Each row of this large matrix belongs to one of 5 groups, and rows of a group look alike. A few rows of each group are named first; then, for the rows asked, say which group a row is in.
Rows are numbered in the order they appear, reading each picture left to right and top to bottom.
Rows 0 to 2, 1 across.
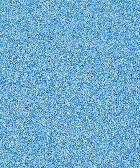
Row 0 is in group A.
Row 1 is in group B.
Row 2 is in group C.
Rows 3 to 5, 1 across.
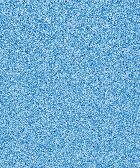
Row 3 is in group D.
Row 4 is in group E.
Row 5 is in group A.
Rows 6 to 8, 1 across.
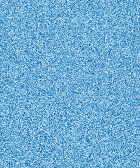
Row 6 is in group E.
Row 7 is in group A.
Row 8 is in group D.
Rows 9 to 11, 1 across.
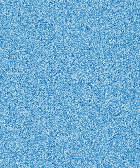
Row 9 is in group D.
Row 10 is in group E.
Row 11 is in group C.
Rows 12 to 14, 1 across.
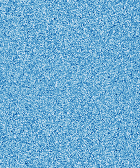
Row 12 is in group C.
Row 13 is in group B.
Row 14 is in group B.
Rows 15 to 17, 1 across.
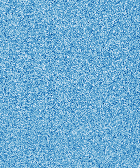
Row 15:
C
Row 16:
C
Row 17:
E
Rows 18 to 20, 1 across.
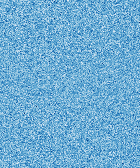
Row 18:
C
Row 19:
A
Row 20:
D
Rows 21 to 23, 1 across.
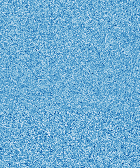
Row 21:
E
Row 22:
A
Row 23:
D
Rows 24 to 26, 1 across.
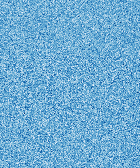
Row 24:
E
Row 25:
C
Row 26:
D
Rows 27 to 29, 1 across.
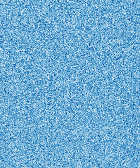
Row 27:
D
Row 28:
C
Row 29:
E
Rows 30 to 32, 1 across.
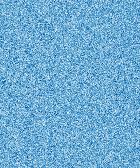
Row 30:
D
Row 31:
B
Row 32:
C
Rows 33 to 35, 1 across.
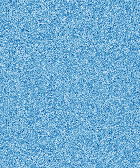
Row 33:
A
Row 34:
C
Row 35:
A
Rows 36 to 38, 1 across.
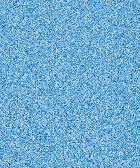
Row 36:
B
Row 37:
B
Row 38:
D
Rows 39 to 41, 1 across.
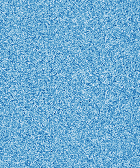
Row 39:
E
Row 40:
E
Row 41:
D
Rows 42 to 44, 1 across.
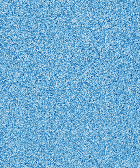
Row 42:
E
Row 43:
B
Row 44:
E
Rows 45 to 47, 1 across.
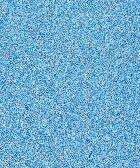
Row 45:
E
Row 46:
B
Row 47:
D
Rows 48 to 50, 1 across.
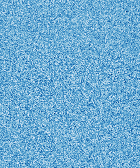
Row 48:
E
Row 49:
D
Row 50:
D
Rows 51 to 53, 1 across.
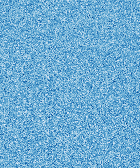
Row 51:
A
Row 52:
C
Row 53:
C
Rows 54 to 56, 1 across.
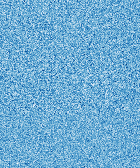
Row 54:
D
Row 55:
E
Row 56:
D
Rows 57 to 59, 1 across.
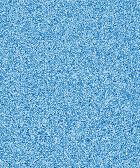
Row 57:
A
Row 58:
E
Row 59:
D
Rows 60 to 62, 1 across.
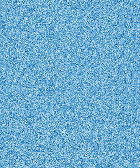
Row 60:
B
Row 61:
B
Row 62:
A
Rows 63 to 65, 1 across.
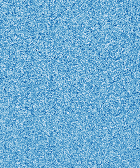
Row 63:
E
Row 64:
C
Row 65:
C
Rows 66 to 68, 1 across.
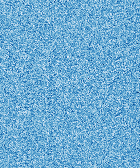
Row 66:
D
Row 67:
C
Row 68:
C
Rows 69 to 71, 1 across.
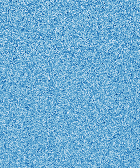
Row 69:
A
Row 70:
B
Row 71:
C
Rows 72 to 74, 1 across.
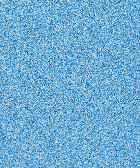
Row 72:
C
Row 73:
D
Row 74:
B
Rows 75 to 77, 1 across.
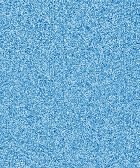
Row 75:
D
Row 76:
D
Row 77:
A
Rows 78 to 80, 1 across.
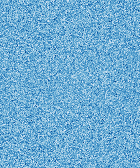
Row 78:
A
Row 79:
E
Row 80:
A
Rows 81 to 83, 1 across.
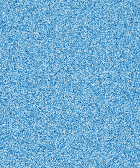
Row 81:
B
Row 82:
E
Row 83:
A
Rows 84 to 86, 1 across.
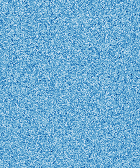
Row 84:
E
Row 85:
B
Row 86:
D
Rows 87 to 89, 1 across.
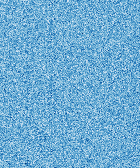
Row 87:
C
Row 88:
C
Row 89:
D
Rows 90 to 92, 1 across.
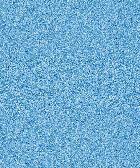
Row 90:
B
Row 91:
A
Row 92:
B
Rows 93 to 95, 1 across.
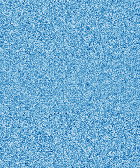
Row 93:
D
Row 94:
D
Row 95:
D
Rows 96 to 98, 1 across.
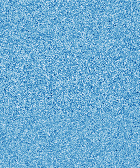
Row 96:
A
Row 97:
C
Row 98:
B
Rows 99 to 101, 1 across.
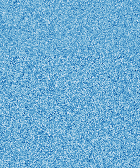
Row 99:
B
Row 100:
B
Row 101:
D
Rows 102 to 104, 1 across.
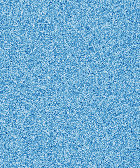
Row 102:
D
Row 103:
A
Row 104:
C
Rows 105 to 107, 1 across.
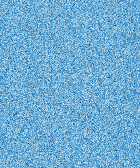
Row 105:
E
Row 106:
E
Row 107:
B
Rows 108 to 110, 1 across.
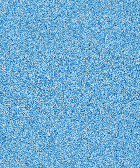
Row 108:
E
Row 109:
D
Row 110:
B
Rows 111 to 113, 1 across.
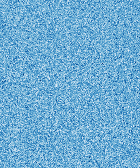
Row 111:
B
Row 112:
B
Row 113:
E
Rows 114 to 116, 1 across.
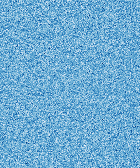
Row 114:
A
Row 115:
A
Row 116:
B
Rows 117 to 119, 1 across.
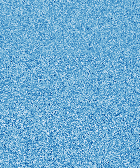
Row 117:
D
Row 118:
A
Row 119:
C
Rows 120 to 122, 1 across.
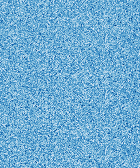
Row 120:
E
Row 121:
E
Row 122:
E
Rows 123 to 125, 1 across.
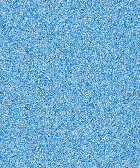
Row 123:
B
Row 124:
D
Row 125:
E
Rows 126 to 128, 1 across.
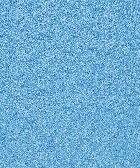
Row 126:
A
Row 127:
A
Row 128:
B
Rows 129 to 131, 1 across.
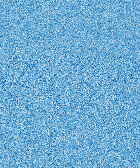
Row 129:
A
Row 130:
B
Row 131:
C
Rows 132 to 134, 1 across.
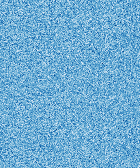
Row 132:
E
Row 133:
A
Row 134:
E
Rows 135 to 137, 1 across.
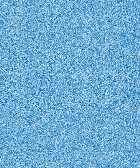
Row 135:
E
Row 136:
E
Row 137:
A
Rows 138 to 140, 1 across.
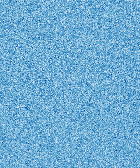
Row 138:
A
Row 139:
D
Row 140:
B
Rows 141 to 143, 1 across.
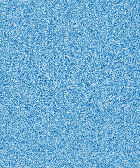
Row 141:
C
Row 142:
D
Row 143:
A
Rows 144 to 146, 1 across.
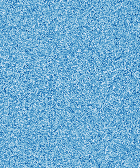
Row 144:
B
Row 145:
C
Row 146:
E
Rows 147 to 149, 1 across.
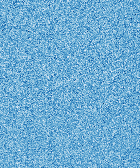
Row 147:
B
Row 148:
C
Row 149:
C
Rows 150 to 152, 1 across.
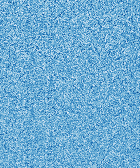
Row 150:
E
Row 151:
C
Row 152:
C
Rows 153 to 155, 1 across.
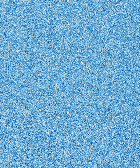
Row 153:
C
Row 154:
A
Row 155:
C
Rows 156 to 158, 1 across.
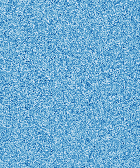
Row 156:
C
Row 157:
D
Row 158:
D
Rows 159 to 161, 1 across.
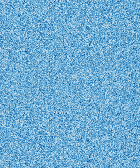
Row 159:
D
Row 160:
E
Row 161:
D
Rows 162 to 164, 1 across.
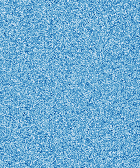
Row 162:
C
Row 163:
D
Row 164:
D
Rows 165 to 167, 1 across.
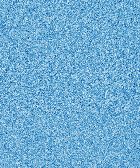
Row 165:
B
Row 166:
E
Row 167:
C
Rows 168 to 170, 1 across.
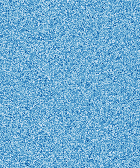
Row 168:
A
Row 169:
D
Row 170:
D
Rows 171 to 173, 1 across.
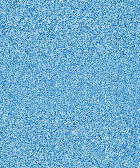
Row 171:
B
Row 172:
B
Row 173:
E
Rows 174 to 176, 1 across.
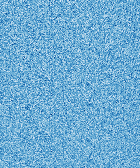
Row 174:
E
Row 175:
D
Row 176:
D
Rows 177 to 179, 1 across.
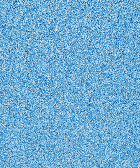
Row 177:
B
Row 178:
D
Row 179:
E
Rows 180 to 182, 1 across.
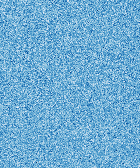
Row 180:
C
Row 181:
D
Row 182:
E
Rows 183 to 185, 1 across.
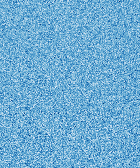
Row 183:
B
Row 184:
D
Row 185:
D
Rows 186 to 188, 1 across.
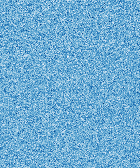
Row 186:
A
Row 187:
C
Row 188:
A
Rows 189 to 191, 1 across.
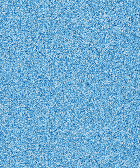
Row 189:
E
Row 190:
D
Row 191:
E
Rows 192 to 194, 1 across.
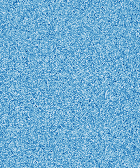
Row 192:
B
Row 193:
E
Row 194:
E
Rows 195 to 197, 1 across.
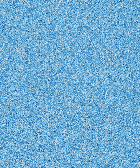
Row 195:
B
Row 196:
E
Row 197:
A
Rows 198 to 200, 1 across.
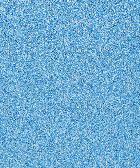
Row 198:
C
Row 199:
C
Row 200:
B
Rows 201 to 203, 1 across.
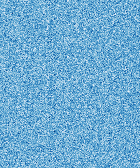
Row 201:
C
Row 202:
C
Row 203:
A
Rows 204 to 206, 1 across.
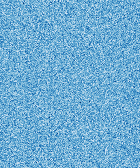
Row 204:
D
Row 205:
E
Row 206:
E
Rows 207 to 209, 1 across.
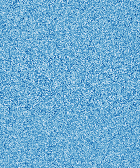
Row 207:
B
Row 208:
D
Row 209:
C
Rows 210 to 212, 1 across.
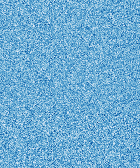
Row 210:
D
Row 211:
D
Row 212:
C
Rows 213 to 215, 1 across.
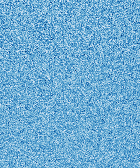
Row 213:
D
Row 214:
D
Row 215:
A
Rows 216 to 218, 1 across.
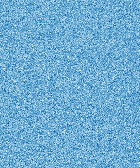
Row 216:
A
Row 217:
C
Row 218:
A
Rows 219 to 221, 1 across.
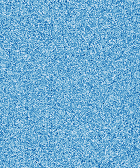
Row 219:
D
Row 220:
C
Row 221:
E
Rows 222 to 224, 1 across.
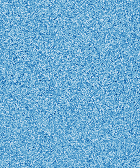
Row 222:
E
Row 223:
B
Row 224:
D
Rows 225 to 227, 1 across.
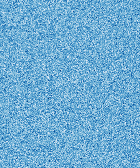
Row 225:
B
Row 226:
C
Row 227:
A
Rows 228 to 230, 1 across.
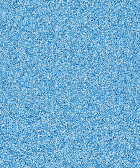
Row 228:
B
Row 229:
B
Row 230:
A
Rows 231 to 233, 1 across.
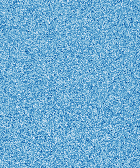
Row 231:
B
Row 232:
C
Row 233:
D
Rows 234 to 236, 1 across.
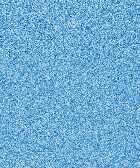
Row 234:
D
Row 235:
B
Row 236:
A
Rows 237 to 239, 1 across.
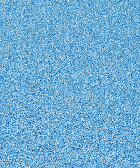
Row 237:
C
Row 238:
E
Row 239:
A
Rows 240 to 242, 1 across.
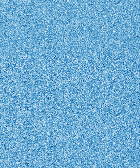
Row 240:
C
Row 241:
C
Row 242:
C
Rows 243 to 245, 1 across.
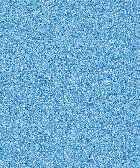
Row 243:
A
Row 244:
D
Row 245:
D
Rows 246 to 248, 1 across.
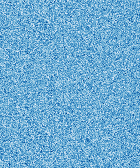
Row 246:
D
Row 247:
C
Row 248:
D
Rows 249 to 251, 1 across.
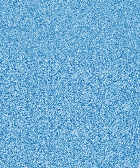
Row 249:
B
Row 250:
E
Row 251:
E
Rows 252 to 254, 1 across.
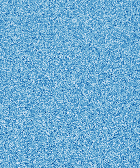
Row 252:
E
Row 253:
D
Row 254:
C
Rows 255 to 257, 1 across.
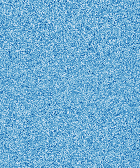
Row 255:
D
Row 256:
A
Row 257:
C
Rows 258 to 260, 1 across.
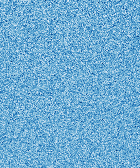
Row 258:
C
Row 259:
A
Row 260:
B
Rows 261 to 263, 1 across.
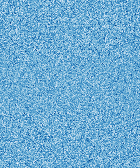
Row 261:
E
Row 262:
B
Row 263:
D
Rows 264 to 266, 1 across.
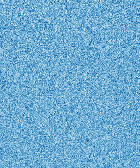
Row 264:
D
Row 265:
B
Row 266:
D
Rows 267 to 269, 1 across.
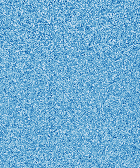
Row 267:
D
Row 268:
C
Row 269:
E
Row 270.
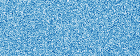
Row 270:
C
